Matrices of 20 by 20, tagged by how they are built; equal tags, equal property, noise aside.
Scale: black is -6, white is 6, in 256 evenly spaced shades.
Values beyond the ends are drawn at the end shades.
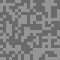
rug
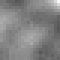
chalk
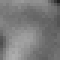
chalk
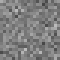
rug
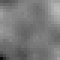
chalk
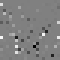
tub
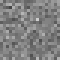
rug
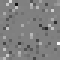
tub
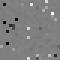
tub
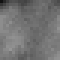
chalk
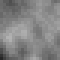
chalk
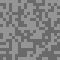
rug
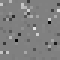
tub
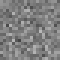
rug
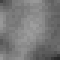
chalk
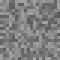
rug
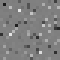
tub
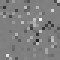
tub
